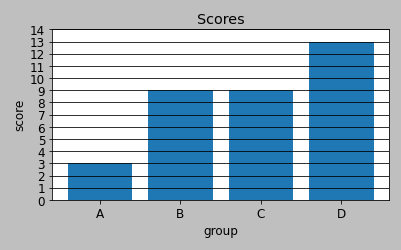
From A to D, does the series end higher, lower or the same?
higher
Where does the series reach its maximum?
D
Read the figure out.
Title: Scores
x-axis: group, ticks A B C D
y-axis: score, ticks 0 1 2 3 4 5 6 7 8 9 10 11 12 13 14
Values:
3 9 9 13
